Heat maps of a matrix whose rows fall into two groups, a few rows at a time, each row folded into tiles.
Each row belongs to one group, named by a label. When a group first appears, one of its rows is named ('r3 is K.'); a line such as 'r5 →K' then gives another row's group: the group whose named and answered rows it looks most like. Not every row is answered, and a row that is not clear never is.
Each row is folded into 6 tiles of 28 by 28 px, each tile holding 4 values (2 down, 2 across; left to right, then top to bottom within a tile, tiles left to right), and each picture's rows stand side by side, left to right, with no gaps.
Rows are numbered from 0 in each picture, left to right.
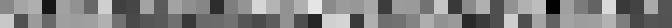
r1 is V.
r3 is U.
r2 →U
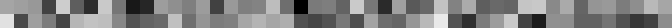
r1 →U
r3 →V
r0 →U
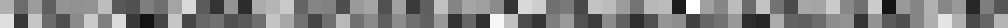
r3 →V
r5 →U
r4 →V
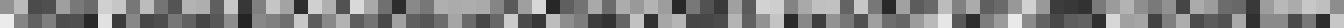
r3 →V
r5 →U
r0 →V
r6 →V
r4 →V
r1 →V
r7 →V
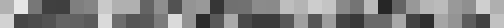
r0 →V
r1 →V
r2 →V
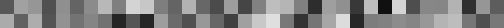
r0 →V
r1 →U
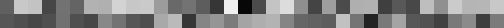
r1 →U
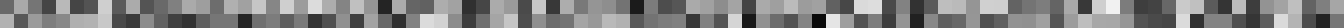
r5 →V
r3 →U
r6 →U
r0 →U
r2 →U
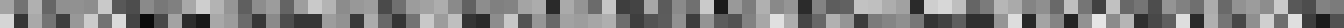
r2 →U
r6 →U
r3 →U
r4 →U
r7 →U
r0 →U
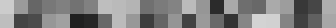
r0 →V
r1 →U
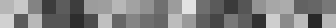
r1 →V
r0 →V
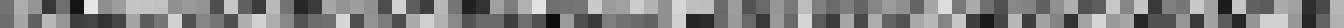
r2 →U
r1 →U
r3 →V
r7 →U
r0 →V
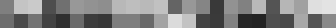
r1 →V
